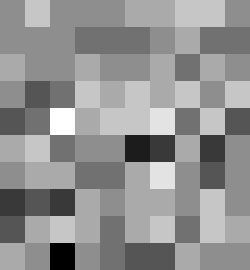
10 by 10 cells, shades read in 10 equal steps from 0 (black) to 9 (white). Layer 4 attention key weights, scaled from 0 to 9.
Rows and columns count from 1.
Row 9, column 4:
6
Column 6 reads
6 4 5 7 7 1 6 6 6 3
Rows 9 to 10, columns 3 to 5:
7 6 4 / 0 5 4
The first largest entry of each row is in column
2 8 1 4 3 2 7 9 3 1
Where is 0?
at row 10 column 3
